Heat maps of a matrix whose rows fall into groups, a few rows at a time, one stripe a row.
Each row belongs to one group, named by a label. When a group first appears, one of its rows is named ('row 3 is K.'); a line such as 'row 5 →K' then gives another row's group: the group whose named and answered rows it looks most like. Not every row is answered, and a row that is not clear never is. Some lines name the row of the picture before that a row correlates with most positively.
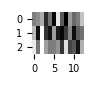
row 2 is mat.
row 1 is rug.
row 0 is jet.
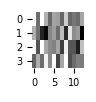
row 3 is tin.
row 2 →mat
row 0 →mat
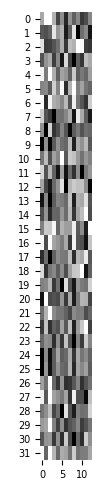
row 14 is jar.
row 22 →jar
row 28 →jet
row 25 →jar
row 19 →jet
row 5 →tin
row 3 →jet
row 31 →mat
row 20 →jar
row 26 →rug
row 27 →mat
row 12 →tin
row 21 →rug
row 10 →tin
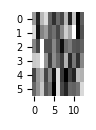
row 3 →mat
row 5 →jet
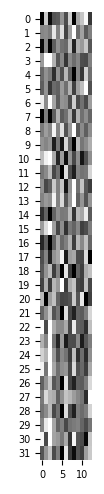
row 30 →mat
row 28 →jet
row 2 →jar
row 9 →jet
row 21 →jet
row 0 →jar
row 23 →rug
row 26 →jet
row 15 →rug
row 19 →tin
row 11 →jet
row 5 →jar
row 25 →mat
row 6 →mat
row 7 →jar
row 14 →jar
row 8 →tin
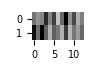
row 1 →jar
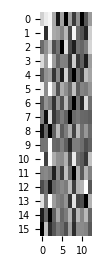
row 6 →jet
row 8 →jar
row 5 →mat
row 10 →mat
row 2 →jet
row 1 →mat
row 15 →jar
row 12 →jar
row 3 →mat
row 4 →jet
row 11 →jet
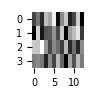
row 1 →jar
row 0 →tin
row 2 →mat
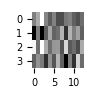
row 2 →mat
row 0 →rug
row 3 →jet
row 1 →jar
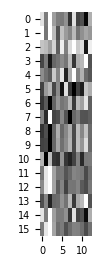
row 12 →rug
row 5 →jet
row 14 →mat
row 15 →rug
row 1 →mat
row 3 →jar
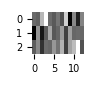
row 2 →jar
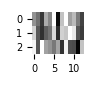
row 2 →mat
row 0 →tin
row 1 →tin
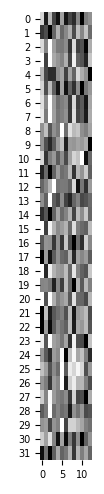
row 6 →mat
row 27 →mat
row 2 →mat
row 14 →jar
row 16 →jet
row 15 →mat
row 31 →jar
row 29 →tin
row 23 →mat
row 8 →tin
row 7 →mat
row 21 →jar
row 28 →rug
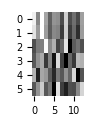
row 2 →tin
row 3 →jet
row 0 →mat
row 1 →mat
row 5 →jet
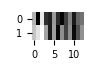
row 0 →rug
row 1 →rug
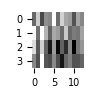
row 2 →rug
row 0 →tin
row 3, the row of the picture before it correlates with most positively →0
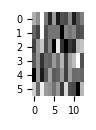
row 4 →jar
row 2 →jet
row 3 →jar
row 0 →rug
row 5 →mat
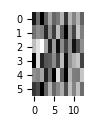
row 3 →jar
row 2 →rug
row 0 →jar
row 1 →jet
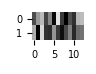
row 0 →jet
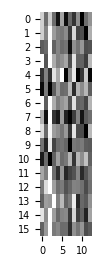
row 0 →rug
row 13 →tin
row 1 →mat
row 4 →tin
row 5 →jar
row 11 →rug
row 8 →mat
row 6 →mat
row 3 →mat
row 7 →rug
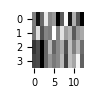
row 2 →jar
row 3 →jar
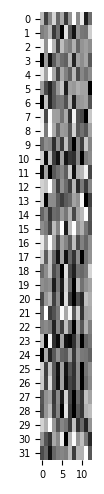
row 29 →mat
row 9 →jet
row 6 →jar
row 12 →mat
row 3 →jar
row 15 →tin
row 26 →rug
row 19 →jet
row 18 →jet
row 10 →rug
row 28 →jet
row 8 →mat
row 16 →mat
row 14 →jar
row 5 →tin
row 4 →mat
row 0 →tin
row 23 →rug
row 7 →mat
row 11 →jar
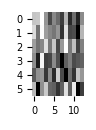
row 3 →rug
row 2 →tin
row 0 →mat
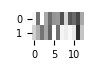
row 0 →mat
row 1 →tin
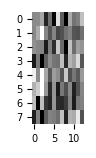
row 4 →mat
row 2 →jet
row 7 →jar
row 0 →jet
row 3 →jar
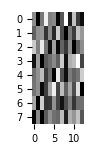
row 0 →tin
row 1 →jet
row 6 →rug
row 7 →jar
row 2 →rug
